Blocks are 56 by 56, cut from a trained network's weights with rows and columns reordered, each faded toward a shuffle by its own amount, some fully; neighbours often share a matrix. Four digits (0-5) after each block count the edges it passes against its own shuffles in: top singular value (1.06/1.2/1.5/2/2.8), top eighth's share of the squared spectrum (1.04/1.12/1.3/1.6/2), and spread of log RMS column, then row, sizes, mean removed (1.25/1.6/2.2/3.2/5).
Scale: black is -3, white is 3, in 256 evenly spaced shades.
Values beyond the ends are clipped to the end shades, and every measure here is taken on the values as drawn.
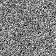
0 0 0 0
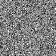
2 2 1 0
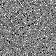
0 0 0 0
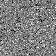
1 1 0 0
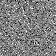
0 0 0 0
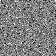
2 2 0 0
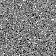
1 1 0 0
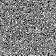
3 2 0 0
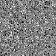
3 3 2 1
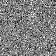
1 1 0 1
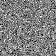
1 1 0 0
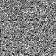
2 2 0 0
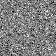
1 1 0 0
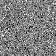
2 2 0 0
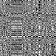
4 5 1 3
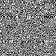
3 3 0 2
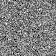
2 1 0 0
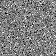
0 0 0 0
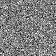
0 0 0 0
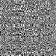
3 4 2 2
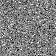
0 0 0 0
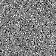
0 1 0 0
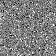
2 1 0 0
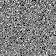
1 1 0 0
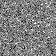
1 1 0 0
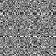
4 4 0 3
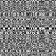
5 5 1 4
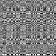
5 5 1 4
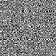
4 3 0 2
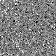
1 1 0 0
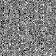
3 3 2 1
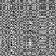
4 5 2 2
